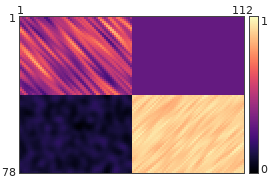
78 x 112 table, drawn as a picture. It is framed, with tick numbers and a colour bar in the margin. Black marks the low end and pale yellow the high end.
The table splits into 2 rows of 2 panels. Panel 1,1: middling, slanting down to the right, strong in contrast. Panel 1,2: low, flat. Panel 2,1: very low, blotchy, faint in contrast. Panel 2,2: very high, slanting up to the right, faint in contrast.
